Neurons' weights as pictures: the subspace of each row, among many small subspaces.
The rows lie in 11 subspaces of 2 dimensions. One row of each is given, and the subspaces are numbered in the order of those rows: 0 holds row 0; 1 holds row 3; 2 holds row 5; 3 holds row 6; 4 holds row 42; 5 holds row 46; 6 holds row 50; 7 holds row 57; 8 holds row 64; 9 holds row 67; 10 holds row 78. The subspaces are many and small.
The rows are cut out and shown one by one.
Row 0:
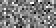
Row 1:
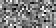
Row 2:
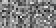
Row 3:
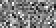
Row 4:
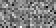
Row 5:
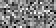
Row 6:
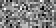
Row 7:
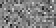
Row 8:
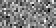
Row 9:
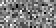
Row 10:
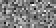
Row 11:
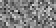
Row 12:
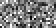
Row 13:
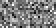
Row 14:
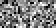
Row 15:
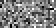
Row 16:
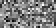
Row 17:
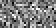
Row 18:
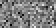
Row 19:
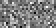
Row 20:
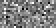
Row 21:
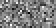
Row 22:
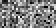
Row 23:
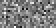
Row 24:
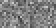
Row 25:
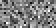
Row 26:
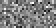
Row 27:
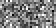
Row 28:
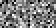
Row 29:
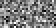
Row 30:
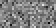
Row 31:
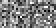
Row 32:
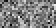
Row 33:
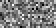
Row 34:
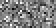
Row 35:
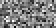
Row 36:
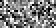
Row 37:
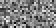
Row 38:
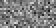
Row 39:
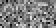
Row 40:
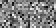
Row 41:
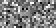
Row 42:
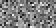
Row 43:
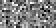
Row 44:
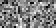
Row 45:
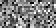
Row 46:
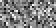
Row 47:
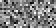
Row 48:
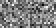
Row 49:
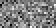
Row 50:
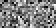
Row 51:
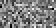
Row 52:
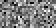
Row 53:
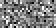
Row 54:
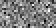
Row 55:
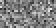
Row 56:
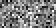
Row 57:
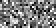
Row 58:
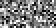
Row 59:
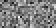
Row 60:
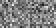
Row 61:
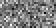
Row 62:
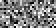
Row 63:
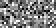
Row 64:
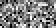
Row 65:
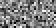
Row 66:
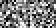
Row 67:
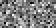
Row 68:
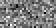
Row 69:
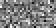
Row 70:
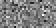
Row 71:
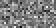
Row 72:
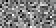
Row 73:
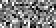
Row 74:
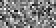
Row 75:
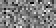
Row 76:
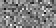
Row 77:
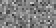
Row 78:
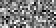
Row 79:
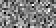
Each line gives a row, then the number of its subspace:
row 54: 4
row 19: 1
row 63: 2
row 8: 4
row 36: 5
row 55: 5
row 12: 8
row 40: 1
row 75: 0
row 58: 10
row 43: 3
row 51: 5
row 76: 0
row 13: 2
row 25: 7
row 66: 9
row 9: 9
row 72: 4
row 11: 5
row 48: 2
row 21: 4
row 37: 10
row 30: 1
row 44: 8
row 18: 1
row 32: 6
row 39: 8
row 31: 3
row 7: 1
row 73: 7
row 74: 5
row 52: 6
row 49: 0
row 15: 5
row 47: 7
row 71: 2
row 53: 1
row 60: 2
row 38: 7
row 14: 8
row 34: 4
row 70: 6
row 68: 9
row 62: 7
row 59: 6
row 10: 9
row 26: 0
